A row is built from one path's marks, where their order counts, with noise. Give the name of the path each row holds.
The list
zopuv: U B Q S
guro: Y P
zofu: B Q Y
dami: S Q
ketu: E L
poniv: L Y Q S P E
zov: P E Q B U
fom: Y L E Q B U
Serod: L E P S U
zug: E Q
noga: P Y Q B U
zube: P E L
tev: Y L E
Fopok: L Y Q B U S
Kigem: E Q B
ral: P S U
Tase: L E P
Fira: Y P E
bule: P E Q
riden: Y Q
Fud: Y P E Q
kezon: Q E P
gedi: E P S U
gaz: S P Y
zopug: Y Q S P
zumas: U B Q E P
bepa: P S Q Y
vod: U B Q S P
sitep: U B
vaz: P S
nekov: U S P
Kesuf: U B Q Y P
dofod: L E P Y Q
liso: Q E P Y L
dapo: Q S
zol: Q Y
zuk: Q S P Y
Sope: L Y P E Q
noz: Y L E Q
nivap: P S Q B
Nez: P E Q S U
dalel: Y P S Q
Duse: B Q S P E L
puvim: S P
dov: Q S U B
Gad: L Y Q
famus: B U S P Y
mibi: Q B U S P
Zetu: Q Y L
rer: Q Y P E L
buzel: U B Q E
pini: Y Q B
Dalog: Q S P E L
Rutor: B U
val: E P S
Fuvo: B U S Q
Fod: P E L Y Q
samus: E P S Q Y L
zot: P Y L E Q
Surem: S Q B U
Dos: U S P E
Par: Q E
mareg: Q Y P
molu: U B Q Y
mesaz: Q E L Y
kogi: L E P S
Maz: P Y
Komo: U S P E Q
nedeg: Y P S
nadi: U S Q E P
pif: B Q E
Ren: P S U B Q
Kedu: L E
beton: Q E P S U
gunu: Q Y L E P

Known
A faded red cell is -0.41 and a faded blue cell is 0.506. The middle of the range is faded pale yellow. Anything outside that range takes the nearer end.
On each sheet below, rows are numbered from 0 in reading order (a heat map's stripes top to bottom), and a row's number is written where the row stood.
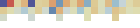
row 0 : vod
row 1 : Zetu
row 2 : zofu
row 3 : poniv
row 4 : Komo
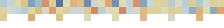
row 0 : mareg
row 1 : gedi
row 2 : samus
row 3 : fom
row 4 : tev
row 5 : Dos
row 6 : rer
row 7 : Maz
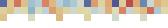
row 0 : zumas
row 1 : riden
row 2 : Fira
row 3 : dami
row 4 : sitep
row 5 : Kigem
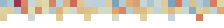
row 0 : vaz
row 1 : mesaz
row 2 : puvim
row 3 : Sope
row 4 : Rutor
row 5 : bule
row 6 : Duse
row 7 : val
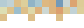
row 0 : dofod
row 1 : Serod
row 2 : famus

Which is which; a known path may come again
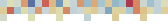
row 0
Kedu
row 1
pini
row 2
tev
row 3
Dalog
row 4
vaz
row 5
Fud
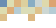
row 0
liso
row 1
gunu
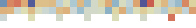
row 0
pif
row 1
Kesuf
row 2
zube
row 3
zol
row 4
noz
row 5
vod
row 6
val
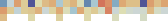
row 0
famus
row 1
Surem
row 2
gaz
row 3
ral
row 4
zopug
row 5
dov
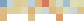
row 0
Dos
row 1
puvim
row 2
guro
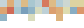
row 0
ketu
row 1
riden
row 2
Maz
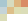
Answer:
Gad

